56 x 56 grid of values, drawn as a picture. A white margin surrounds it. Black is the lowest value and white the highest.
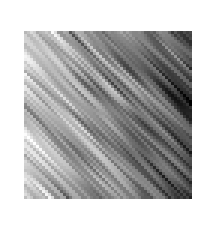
Odd rows or columns: none. Grain: diagonal, down to the right. Slope: up to the left.
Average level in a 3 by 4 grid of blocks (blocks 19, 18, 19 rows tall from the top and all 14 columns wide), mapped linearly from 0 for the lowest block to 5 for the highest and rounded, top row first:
5 3 2 0 / 4 3 2 0 / 5 3 2 0
